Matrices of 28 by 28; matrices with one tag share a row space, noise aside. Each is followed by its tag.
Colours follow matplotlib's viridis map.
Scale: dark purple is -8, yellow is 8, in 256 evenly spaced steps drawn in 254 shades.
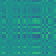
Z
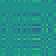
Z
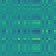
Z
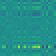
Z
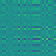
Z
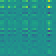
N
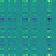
N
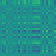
Z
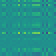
Z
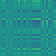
Z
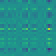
N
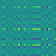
Z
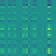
N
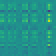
N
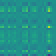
N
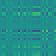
Z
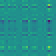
N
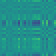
Z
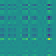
N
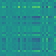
Z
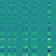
N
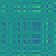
Z
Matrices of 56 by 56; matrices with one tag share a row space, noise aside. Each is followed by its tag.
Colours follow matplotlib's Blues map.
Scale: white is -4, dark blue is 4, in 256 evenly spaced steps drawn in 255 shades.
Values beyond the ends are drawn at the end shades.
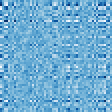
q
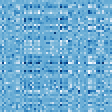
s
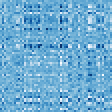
s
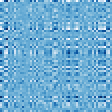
q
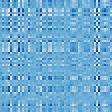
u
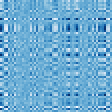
q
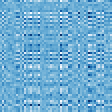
s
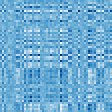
s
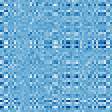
q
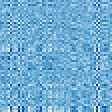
u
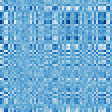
q
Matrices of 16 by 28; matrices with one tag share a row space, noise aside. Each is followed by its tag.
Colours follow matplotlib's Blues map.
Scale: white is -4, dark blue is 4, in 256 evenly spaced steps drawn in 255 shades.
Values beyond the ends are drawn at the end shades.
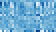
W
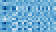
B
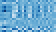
B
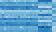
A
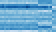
A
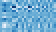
B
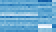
A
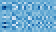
B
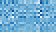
W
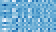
B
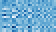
B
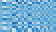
B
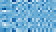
B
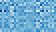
W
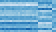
A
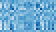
W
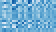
B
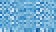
W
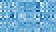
W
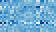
W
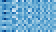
B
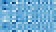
B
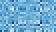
W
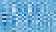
B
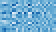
B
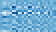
B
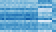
A
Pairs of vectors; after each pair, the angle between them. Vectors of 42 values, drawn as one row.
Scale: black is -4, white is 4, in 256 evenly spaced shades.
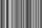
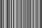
partly aligned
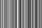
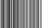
partly opposed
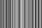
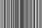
nearly opposite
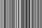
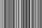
nearly parallel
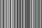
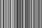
nearly parallel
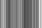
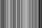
nearly opposite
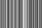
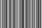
partly opposed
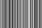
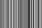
nearly opposite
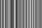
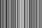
orthogonal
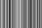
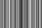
partly opposed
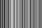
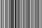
nearly opposite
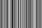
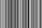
orthogonal
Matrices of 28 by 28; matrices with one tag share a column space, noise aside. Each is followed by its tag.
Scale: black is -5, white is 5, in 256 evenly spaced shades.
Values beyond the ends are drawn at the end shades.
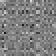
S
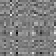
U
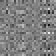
S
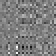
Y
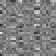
S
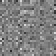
S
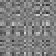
U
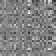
S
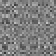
Y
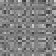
S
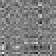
Y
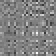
U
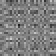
S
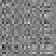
Y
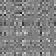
U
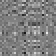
U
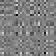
U
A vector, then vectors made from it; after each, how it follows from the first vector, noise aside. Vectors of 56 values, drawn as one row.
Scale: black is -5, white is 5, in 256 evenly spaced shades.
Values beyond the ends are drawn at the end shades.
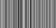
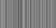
shrunk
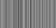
shrunk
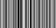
scaled up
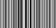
scaled up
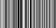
scaled up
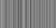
shrunk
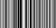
scaled up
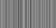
shrunk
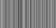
shrunk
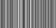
negated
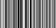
scaled up
